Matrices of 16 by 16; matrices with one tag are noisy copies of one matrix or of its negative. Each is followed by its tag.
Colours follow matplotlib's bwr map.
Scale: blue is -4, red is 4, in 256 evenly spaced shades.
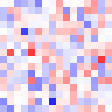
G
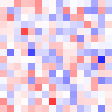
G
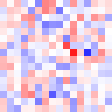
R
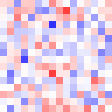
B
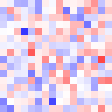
G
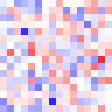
G
